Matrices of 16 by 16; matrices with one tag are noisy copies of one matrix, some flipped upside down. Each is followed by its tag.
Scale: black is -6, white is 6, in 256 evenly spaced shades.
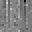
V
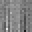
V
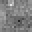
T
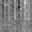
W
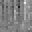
W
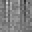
V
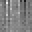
V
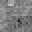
T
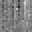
W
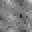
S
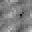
S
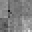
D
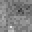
T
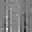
V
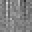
V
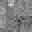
T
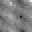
S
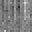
W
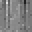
V
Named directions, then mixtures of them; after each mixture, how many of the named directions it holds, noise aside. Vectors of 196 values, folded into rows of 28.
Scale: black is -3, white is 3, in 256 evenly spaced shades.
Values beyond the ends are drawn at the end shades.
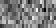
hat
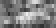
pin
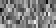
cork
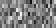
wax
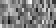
two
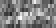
two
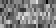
two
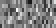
two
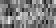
three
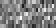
three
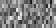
one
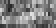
three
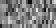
two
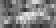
one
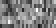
three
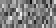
one
